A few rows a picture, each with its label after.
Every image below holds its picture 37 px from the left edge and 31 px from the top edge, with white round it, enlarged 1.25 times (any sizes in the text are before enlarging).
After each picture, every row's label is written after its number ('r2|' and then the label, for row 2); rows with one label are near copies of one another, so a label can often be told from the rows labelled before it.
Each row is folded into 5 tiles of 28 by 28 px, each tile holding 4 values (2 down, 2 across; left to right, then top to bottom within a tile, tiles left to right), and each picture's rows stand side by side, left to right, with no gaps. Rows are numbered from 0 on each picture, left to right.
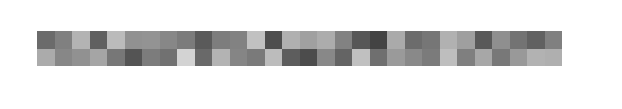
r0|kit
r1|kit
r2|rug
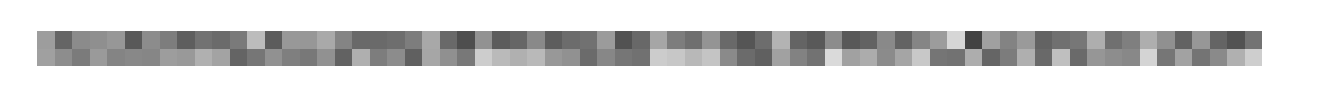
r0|rug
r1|kit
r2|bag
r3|bag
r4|bag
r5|kit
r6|rug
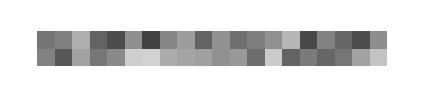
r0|bag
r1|rug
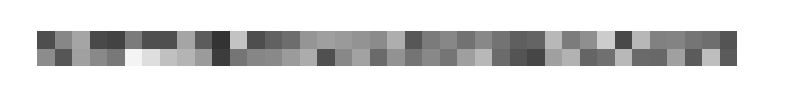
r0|bag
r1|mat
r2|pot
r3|kit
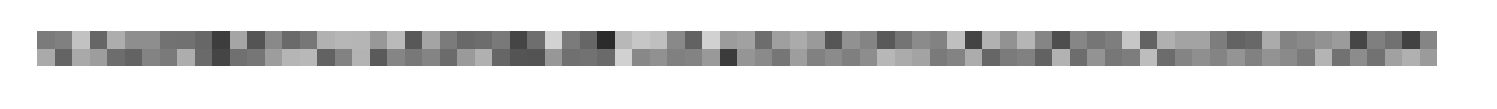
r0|kit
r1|mat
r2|pot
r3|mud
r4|rug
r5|kit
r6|kit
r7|rug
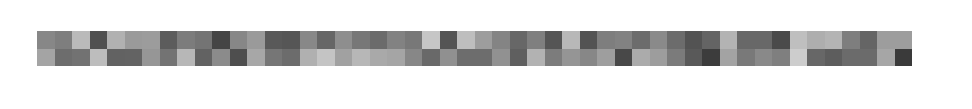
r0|kit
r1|bag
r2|kit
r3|pot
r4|mud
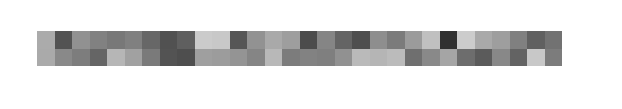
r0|pot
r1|rug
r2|kit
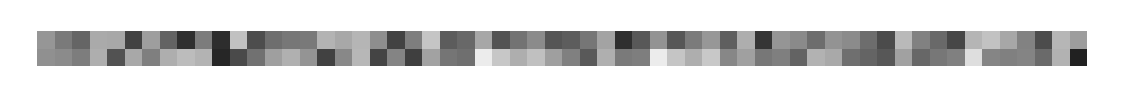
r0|rug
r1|mat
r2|bag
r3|bag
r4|pot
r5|mud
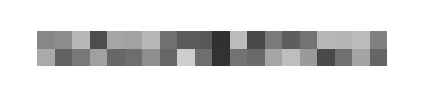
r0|kit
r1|mat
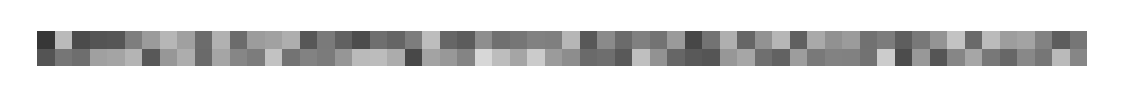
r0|mat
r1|rug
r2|bag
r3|pot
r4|kit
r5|kit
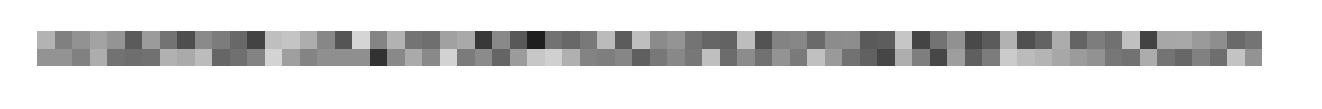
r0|rug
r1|mud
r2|rug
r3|kit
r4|pot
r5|bag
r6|kit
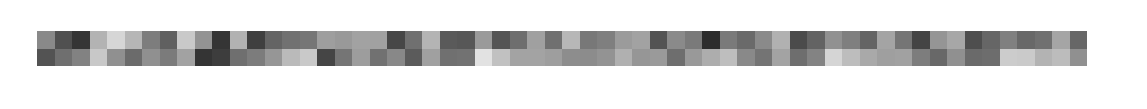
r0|mud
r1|mat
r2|bag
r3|rug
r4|bag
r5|bag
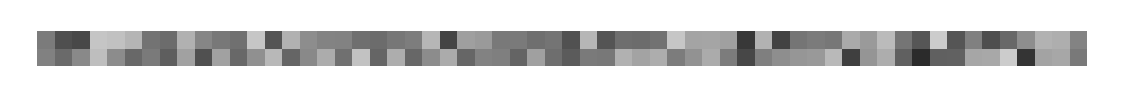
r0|mud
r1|kit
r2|kit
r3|mat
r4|mat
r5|mat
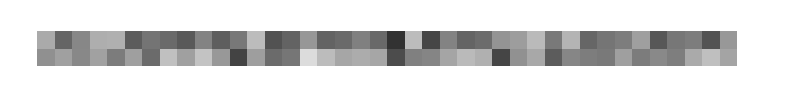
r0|rug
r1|bag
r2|mat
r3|rug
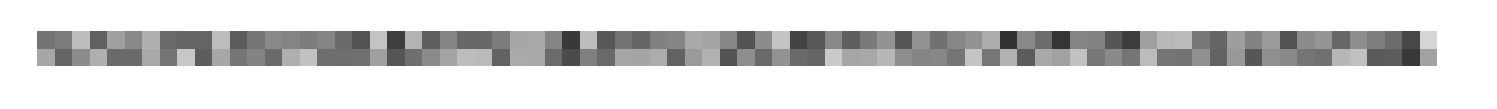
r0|kit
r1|pot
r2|mat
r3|mat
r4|bag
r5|rug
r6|mud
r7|pot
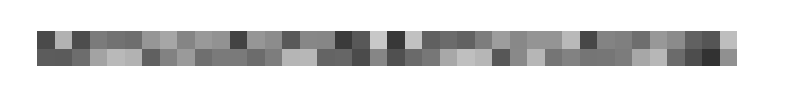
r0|mat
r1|pot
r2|mat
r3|pot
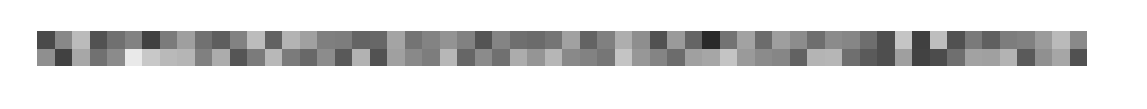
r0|bag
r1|kit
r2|rug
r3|rug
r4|pot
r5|mat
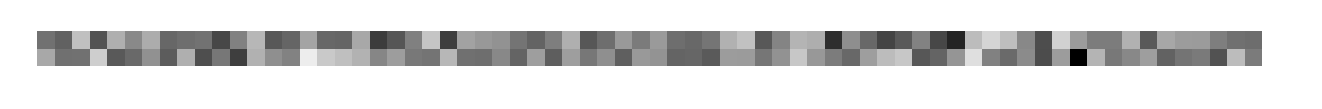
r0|kit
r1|bag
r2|kit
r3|pot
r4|rug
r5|mud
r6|kit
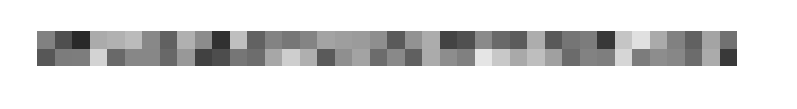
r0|mud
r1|mat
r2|bag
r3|mud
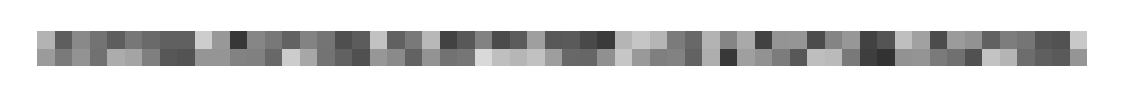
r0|pot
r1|pot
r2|bag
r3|mud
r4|pot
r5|pot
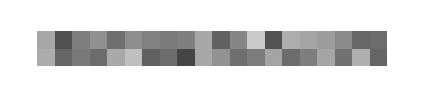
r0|pot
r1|kit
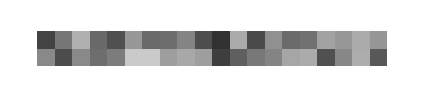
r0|bag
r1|mat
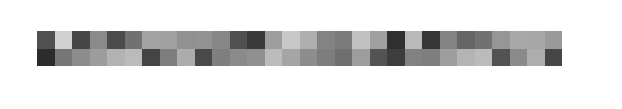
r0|mat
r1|mud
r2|mat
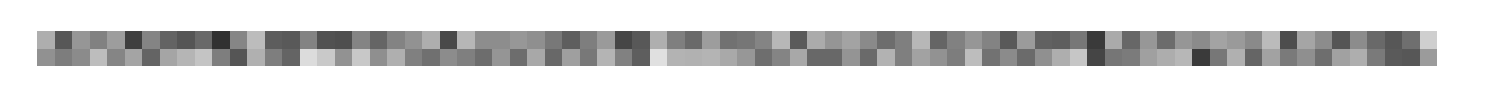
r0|rug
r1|bag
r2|kit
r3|bag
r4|kit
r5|rug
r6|mat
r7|pot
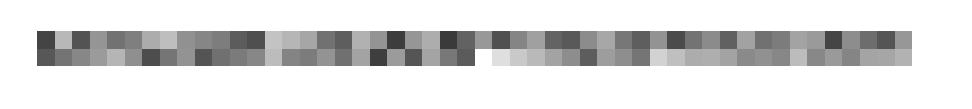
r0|mat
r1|mud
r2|bag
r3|bag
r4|rug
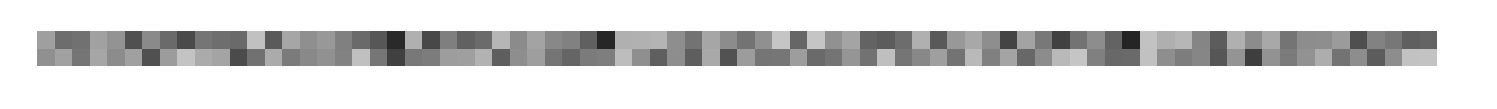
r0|rug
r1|kit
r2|mat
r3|mud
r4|kit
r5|rug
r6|mud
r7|rug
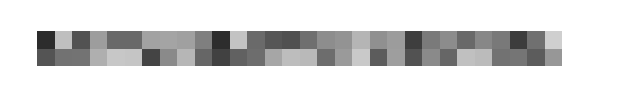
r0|mat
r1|mat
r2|pot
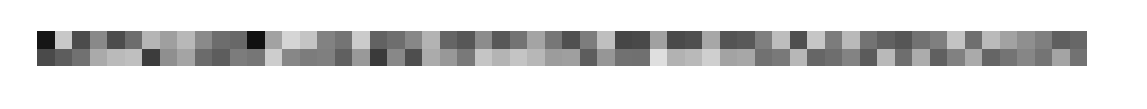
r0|mat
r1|mud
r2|bag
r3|bag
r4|kit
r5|kit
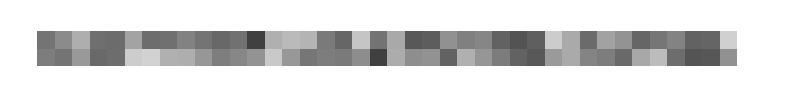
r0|bag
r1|mud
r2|pot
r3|pot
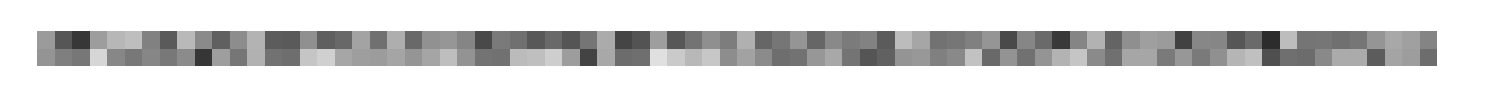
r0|mud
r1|bag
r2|rug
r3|bag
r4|pot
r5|rug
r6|rug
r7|mat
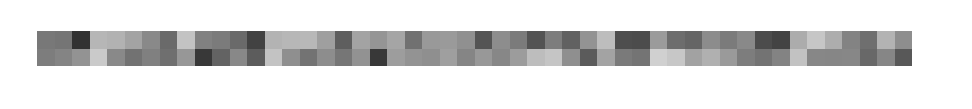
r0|mud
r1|mud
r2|rug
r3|bag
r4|mud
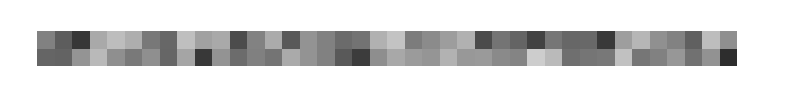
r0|mud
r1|pot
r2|rug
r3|mud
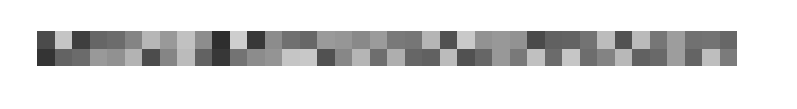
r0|mat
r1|mat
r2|kit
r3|kit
